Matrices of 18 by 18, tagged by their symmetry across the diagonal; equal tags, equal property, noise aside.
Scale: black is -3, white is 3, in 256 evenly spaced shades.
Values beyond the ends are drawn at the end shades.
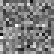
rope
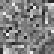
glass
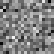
rope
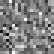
rope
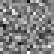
rope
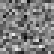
rope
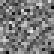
glass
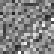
glass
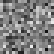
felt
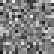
felt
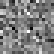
felt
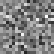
rope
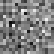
felt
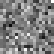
rope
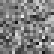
felt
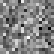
rope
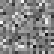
glass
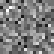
glass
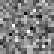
felt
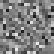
felt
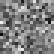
felt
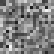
glass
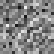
glass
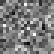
glass
